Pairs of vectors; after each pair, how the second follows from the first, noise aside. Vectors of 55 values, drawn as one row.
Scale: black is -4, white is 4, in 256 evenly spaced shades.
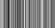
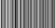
shuffled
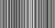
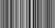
sign-scrambled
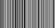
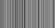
shrunk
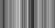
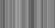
shrunk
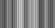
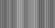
shrunk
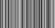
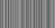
shrunk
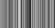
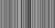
shrunk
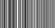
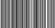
shuffled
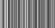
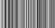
sign-scrambled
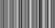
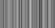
shrunk
